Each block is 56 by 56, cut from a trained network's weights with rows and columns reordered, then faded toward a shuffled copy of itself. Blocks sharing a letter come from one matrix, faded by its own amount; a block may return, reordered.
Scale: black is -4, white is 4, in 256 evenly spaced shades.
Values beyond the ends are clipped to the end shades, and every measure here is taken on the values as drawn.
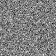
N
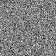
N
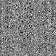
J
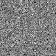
N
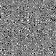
J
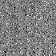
J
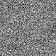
N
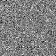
N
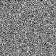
N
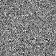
N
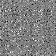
J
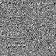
N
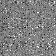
J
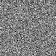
N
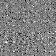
J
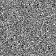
N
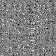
J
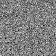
N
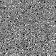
J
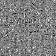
J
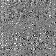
J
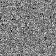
N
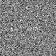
N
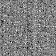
J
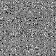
J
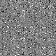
J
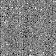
J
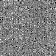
J
